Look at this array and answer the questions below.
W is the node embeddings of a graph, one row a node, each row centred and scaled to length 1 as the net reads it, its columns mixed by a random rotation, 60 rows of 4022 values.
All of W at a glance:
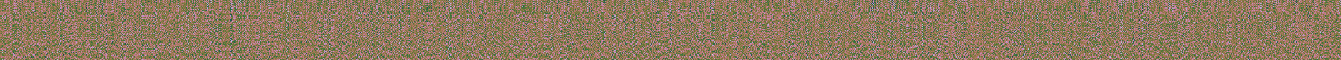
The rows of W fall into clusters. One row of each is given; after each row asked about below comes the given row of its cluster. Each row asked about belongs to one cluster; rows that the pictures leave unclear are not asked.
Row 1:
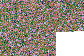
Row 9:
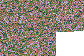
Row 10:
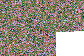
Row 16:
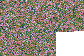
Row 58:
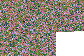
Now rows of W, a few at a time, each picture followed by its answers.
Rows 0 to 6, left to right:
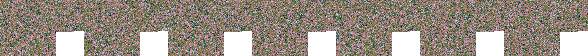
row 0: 58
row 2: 58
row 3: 10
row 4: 58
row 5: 10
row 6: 16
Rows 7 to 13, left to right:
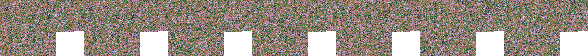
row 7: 10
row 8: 10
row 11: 10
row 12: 1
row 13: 1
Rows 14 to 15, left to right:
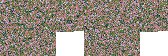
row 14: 9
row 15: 16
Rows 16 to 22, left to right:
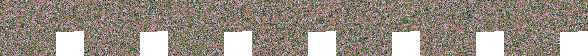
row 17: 1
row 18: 16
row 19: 9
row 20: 9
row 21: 10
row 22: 58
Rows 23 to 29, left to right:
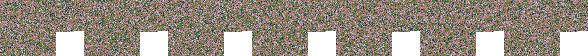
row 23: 1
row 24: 9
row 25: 16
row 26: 9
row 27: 58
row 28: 9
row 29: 1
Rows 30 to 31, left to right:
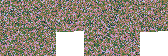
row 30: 9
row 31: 58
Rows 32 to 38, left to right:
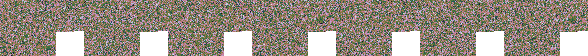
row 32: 1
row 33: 16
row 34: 1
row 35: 9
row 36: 1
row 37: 58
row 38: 9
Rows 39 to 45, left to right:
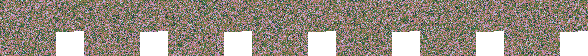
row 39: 16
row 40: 10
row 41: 58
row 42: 58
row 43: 9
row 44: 9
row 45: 10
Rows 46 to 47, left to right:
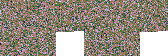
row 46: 58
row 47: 16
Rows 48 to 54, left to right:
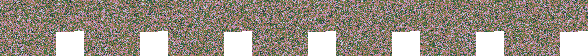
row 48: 1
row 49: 1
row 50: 16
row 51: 9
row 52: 16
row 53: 58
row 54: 10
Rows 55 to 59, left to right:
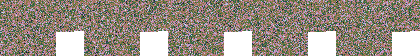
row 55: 10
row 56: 1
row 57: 1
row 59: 16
